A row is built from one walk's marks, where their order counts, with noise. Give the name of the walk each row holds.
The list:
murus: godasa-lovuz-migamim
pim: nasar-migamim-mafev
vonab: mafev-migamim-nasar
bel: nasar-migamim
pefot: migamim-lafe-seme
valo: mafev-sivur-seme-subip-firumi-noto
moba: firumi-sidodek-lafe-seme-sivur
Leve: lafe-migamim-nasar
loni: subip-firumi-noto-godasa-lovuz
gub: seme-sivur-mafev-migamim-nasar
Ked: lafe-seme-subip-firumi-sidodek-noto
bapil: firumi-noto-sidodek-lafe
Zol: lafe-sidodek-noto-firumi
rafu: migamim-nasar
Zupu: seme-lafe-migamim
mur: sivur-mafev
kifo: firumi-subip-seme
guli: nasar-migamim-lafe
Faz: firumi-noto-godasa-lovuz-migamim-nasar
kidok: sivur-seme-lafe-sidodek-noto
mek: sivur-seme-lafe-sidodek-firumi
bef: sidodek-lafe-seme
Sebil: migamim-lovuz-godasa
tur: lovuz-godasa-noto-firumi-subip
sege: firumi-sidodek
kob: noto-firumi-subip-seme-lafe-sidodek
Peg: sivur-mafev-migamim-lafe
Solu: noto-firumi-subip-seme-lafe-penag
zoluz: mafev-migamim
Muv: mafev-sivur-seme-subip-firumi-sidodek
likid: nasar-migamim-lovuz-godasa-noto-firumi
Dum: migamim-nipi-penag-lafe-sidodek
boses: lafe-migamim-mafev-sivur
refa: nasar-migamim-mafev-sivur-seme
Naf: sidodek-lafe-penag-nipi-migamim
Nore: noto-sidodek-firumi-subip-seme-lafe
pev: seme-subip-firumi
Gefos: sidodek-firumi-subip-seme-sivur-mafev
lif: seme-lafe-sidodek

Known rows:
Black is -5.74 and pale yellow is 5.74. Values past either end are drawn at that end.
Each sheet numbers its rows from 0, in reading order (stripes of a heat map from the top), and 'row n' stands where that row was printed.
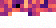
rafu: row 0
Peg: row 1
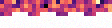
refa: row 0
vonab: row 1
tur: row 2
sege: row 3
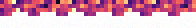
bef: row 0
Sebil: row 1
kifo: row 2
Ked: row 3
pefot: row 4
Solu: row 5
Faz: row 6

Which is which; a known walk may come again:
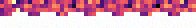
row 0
bef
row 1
valo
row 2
pim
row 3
Zupu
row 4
gub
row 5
Leve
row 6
Gefos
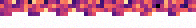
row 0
kidok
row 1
pev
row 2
pefot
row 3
Peg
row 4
moba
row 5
bel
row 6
guli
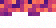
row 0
loni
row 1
tur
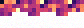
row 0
kifo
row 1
sege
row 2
lif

